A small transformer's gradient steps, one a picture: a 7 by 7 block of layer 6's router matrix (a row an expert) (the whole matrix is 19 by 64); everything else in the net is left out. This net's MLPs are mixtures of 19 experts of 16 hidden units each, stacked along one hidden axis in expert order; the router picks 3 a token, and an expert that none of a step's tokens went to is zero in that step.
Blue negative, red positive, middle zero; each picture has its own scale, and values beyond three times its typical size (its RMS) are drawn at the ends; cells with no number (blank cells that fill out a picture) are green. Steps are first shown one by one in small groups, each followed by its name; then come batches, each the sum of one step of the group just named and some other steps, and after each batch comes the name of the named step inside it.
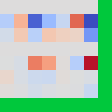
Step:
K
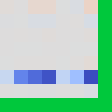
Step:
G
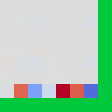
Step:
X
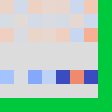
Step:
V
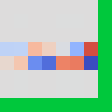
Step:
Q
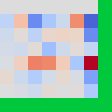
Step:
K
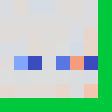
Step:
Q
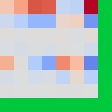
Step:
V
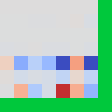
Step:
X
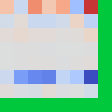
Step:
G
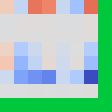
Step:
G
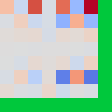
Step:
K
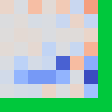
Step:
G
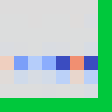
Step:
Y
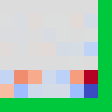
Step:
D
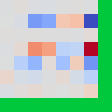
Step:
D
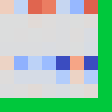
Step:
Y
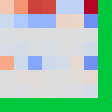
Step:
D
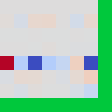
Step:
D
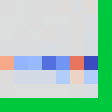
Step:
Y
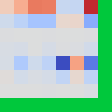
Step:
Y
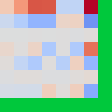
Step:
D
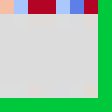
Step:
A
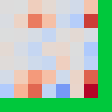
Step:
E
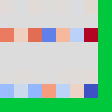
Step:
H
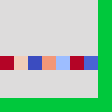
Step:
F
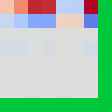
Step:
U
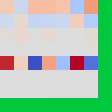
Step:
F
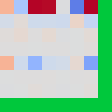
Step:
A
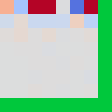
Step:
A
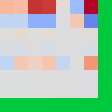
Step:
U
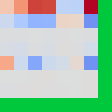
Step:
U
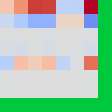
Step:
U
